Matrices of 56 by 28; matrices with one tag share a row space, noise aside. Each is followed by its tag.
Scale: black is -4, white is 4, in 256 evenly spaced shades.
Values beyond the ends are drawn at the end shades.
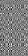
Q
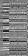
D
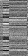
D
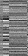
D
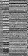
D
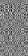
Q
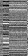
D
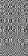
Q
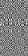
Q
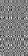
Q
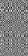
Q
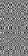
Q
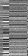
D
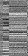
D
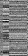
D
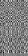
Q
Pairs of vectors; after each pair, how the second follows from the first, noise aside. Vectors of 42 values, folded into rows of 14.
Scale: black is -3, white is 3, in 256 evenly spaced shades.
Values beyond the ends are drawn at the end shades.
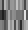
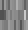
shrunk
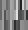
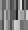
negated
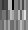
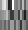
negated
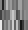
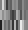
negated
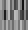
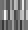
negated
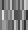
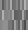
shrunk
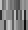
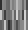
negated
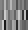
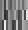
negated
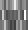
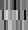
negated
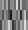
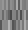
shrunk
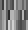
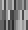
negated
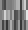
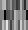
negated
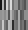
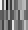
negated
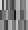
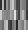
negated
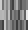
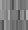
shrunk
